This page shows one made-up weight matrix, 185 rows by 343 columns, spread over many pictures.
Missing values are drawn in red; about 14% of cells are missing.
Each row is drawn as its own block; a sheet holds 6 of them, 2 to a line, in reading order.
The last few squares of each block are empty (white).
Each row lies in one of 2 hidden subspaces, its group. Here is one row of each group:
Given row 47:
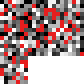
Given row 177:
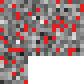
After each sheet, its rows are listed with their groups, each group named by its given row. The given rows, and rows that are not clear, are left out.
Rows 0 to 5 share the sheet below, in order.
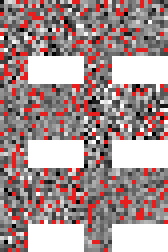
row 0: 177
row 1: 177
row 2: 47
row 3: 47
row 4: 47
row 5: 177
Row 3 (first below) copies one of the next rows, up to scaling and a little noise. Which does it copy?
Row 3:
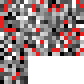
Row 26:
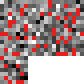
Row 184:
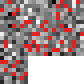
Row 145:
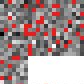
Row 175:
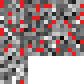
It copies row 184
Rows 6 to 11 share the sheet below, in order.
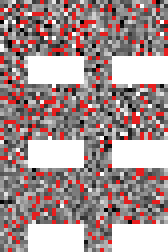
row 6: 177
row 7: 47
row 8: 47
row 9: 177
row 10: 177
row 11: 47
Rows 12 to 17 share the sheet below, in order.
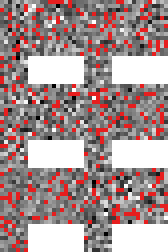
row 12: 177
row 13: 177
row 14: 47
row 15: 47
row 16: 47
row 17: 47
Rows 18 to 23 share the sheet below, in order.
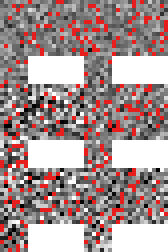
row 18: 47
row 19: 177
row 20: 177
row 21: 47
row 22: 177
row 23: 47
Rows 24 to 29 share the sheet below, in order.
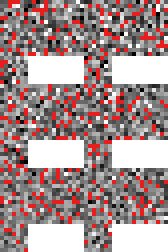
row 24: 177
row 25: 47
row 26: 47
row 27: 177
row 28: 177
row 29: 177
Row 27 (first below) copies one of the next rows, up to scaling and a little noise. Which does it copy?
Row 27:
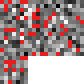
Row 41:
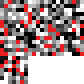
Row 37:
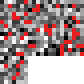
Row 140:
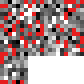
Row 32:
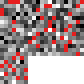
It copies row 140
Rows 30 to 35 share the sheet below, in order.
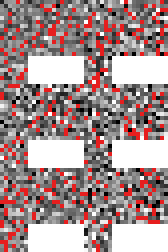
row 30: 47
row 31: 177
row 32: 177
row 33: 177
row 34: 177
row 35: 177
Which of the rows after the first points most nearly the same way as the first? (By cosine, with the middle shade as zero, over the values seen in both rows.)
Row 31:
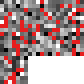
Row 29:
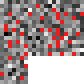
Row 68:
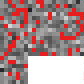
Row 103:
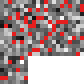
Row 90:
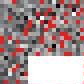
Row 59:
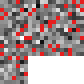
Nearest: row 103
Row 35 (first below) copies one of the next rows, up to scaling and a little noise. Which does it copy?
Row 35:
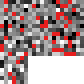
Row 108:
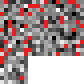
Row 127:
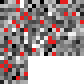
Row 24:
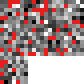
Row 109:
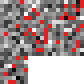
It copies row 108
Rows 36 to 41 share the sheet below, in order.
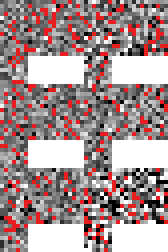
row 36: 47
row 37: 177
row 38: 177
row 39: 47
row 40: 47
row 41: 177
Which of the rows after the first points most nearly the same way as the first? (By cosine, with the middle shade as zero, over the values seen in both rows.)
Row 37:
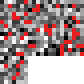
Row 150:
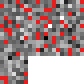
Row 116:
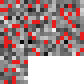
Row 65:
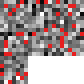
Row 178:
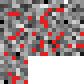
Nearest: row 65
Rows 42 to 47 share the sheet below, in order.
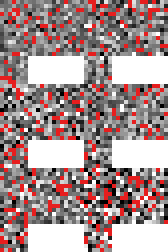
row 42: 177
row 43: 177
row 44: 177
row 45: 47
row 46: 47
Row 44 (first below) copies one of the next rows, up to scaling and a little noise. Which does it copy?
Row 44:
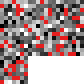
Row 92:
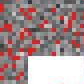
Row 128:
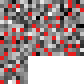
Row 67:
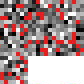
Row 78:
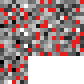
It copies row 78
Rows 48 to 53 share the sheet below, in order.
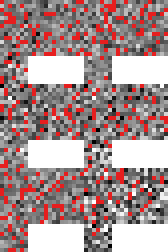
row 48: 47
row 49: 47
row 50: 47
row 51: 47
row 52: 47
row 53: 177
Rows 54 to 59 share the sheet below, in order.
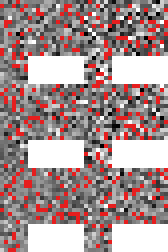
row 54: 47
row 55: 47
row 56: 177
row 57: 47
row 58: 177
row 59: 177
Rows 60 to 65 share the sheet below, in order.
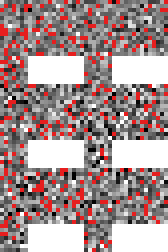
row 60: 47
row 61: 177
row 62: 47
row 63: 177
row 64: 47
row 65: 177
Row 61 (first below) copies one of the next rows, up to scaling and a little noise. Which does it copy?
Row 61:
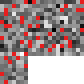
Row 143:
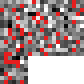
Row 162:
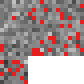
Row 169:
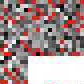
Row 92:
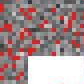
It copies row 92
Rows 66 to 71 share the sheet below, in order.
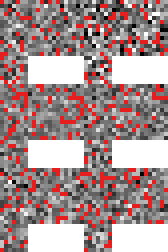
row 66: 177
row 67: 177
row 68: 47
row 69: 47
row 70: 47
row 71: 47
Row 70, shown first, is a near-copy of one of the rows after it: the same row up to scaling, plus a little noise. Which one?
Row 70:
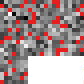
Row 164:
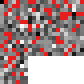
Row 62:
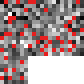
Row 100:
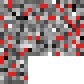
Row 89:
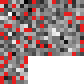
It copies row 62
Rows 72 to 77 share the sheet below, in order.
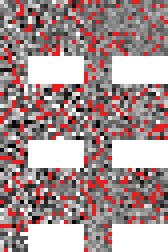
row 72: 47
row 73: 177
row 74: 177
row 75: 177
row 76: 47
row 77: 177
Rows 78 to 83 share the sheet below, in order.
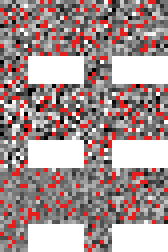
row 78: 177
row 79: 177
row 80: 47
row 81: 47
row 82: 47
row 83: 177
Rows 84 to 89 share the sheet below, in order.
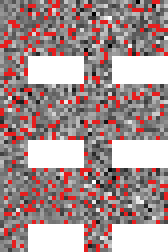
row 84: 177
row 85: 47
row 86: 47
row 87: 177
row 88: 177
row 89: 47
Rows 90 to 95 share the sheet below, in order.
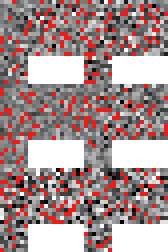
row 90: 47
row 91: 177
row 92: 177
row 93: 177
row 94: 177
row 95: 177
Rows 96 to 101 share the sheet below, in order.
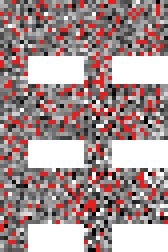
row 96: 47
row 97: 47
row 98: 177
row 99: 47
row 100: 47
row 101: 177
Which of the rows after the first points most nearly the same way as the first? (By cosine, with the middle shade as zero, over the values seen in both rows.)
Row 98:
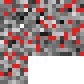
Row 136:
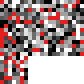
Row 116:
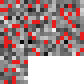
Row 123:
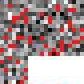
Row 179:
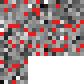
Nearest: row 123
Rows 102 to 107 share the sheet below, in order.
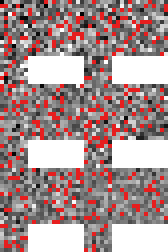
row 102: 47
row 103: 177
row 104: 177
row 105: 47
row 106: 177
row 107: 47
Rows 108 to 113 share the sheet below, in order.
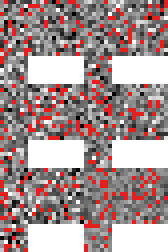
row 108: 177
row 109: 177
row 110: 47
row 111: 177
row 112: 47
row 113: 177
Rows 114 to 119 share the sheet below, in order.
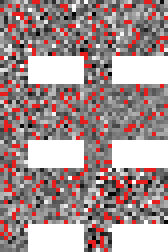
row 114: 47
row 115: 47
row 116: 47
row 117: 47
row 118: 177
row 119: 177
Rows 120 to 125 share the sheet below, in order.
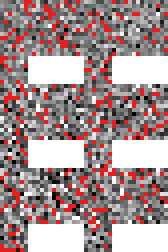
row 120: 177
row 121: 47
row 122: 47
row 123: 47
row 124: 177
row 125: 47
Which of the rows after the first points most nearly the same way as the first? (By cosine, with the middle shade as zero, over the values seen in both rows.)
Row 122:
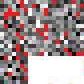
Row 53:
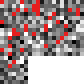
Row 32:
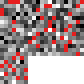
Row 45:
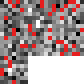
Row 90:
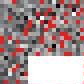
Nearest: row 45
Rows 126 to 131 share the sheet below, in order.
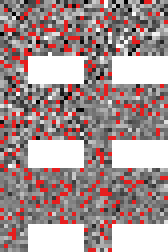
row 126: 47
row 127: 177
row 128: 177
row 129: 47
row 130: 47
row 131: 47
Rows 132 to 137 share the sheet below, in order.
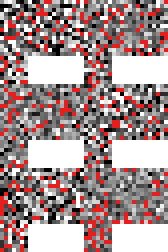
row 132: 177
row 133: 47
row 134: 177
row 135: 47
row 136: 177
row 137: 177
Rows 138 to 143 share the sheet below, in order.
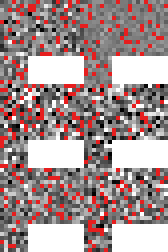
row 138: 177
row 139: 47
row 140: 177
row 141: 177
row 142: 47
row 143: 177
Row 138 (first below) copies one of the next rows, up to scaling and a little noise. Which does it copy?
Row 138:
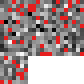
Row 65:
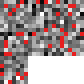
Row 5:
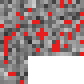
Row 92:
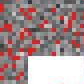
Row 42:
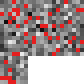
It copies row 42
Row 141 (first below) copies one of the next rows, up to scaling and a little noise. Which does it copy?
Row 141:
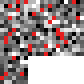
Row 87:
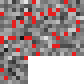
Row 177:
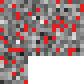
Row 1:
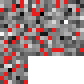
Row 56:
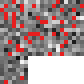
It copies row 56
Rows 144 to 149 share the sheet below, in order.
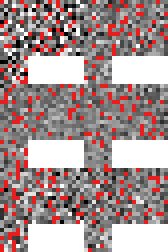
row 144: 177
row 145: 47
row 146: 47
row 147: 177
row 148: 177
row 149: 47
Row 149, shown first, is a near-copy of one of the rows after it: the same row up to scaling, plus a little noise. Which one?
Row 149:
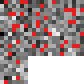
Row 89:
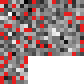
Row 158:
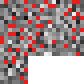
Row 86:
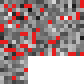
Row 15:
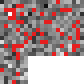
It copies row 89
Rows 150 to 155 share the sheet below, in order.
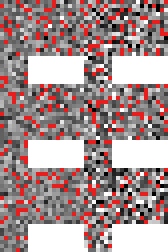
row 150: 177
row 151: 47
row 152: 177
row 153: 47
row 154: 177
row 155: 47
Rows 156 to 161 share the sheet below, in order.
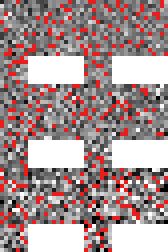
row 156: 47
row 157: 177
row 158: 47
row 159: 47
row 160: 47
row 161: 47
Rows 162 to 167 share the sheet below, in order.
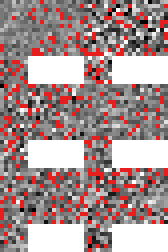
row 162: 177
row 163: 177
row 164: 47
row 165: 47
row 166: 47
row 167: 177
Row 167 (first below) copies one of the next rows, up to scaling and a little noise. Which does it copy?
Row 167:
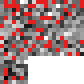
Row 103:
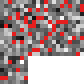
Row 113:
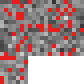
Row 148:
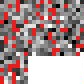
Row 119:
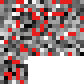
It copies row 119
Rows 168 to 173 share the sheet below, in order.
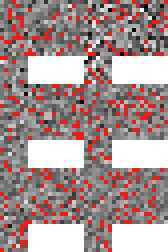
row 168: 177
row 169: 177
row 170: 177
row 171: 47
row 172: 177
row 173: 177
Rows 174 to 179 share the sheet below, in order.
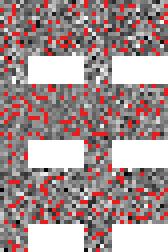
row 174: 47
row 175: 47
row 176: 47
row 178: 177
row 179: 177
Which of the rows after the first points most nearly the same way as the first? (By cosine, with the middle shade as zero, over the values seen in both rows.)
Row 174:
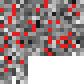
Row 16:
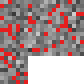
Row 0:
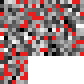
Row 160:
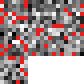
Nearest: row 0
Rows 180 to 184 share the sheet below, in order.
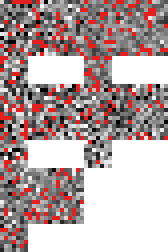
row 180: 177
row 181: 47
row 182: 47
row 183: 47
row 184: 47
